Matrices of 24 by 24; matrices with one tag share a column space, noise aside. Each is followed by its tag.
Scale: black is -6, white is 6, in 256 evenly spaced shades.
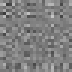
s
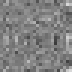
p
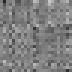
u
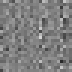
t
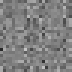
t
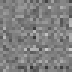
t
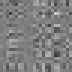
s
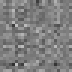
u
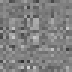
t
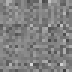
u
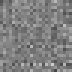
u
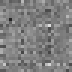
u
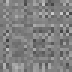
s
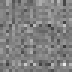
u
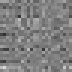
t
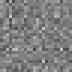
t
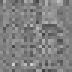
u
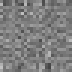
s
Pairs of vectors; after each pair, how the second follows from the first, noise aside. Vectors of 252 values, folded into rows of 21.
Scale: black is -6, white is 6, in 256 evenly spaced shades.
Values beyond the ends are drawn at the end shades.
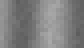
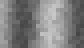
scaled up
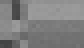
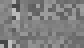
sign-scrambled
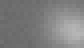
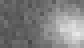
scaled up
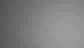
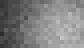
scaled up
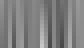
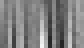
scaled up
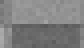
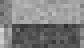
scaled up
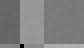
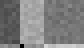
scaled up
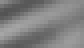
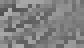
sign-scrambled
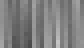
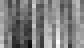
scaled up
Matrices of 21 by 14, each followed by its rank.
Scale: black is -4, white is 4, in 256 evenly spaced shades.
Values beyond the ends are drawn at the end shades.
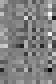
three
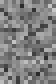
full rank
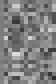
three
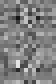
three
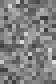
full rank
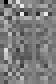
three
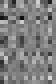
three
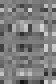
two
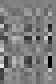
two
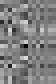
two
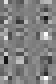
two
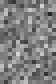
full rank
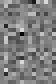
three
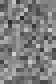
full rank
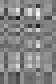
two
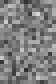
full rank
